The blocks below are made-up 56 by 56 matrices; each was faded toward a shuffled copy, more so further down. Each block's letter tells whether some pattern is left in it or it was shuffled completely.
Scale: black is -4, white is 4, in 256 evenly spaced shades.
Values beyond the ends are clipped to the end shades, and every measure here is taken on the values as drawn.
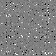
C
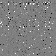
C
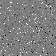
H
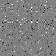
C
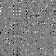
C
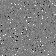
H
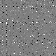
C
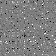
C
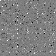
C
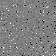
C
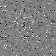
C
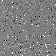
C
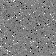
H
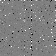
C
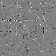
C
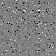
C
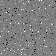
H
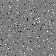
H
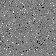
H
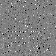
C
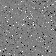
H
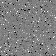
H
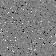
H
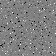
H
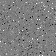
H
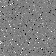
H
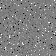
H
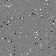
H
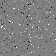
H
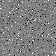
H
